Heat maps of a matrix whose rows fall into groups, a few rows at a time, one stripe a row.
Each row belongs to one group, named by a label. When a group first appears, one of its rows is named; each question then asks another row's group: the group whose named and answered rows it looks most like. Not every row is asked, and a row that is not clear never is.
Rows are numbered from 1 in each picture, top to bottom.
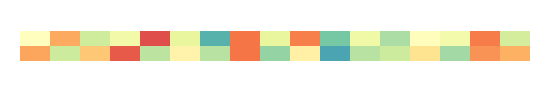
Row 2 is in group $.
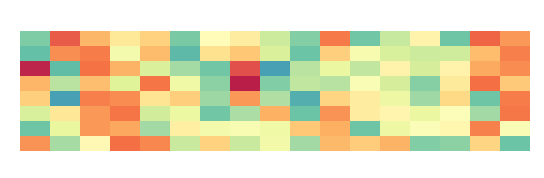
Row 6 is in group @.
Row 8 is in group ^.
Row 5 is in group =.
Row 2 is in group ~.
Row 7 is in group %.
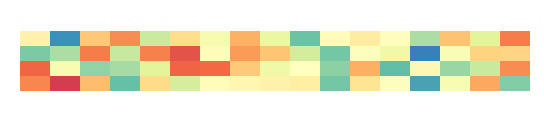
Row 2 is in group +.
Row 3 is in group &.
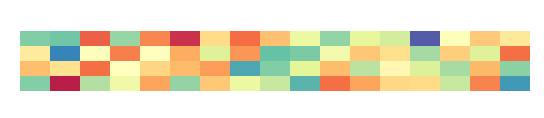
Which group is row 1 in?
+
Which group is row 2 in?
=
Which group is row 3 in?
^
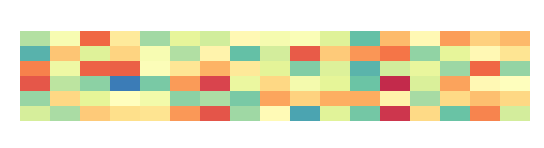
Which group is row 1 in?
%
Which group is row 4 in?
&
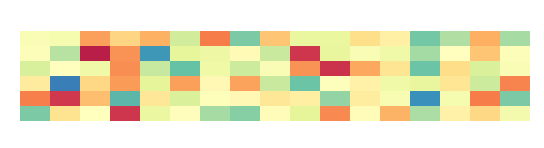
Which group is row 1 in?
^
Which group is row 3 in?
@
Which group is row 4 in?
=
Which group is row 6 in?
@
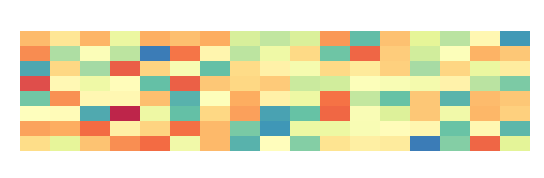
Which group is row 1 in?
^
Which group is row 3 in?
@
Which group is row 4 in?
&
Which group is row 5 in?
~
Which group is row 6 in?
~
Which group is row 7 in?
^
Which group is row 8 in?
^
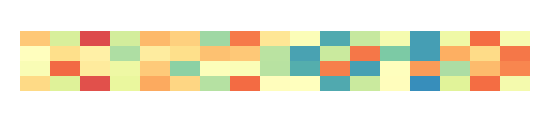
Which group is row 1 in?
+
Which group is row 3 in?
~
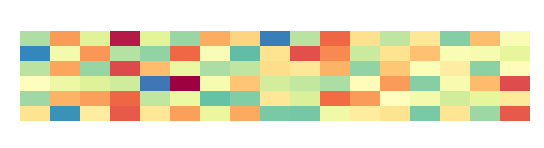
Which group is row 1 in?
~
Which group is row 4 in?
&
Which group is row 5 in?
@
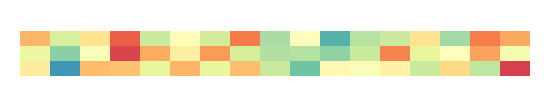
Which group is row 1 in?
$
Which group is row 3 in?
=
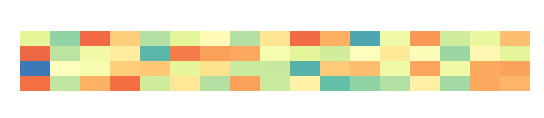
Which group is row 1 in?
%
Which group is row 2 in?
&
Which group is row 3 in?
~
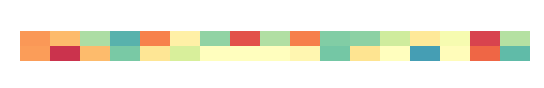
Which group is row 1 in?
$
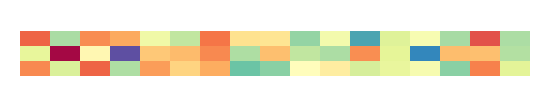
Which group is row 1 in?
^
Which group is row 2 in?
+
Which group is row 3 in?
^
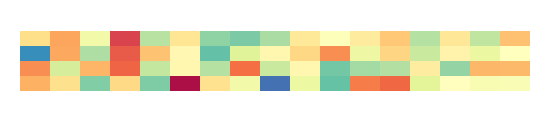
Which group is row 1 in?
@
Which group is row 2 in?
@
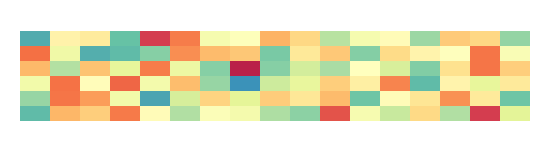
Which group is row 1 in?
+
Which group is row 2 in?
&
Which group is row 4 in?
@
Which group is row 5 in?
%
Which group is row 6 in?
~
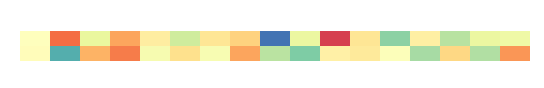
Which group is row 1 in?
~
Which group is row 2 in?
=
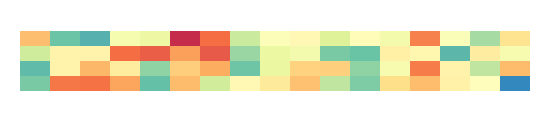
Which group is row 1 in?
&
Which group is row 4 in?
%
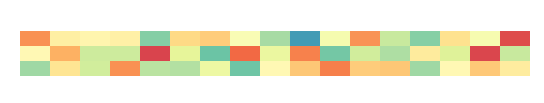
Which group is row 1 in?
=
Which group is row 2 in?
$
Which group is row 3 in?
@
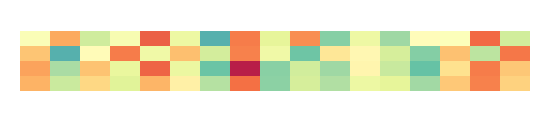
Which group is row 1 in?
$
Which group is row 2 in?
=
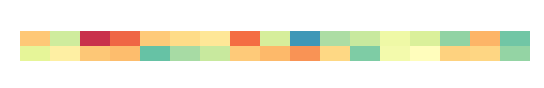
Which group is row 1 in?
^
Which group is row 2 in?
%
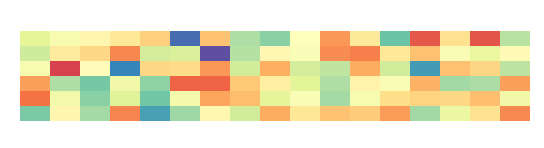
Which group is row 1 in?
~
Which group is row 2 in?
@
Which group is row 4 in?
&
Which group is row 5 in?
&
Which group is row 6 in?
@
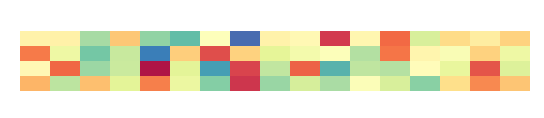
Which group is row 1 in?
@
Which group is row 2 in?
&
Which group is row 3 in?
$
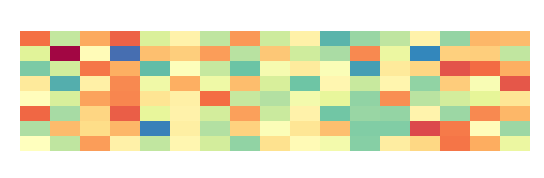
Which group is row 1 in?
$
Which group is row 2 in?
+
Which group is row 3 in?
%
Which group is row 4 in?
=
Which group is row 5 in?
^
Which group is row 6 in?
$
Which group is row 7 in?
%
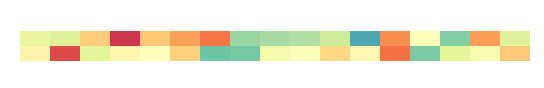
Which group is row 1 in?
^
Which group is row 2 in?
@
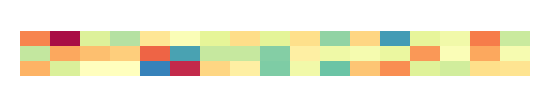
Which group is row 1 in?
$
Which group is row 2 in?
~
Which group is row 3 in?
&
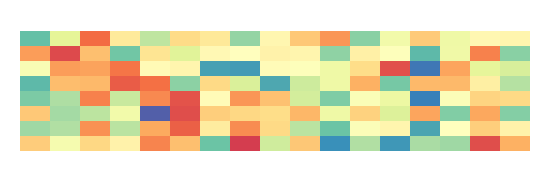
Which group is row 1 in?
%
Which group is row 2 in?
+
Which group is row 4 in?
~
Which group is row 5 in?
+
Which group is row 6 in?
&
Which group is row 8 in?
$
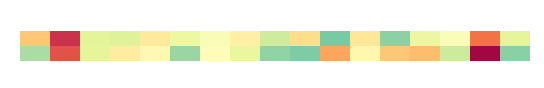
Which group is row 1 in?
$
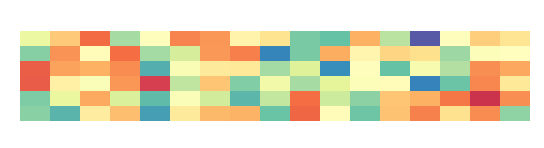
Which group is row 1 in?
+
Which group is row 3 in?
$
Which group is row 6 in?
%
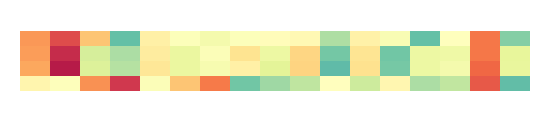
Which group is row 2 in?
$
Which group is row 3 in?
$
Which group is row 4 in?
^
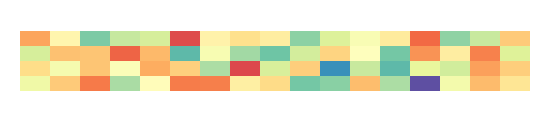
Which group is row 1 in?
&
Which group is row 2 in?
~
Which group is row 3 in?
$
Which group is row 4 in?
+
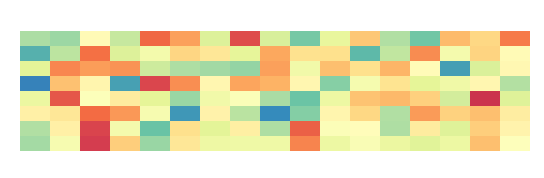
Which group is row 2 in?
%
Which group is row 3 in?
@
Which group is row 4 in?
+
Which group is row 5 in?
~
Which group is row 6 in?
~
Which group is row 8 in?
%
